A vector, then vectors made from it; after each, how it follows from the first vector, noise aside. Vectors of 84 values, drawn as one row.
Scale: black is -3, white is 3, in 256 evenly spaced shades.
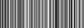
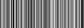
wrapped around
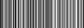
wrapped around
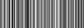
reversed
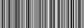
sign-scrambled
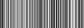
sign-scrambled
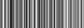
wrapped around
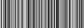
sign-scrambled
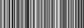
reversed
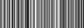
reversed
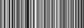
reversed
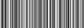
sign-scrambled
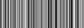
sign-scrambled
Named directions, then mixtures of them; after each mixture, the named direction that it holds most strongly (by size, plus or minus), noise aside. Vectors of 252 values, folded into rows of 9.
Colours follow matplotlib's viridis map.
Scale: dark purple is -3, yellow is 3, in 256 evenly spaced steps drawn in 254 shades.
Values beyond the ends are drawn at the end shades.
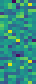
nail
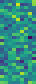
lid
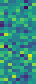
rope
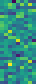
nail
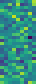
lid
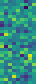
rope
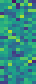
nail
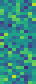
rope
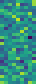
lid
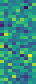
rope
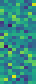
rope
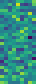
lid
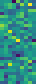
nail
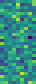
lid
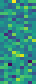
nail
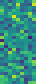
lid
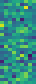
rope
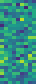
lid
